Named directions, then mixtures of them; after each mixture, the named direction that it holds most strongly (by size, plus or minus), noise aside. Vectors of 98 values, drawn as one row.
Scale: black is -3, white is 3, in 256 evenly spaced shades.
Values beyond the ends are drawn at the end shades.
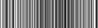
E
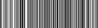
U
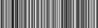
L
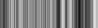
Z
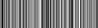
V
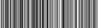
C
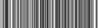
E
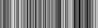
Z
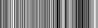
Z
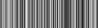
U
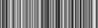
V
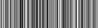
C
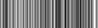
E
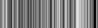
Z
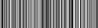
V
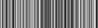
E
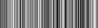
U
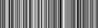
C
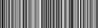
V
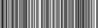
L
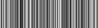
L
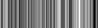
Z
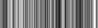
Z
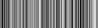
V
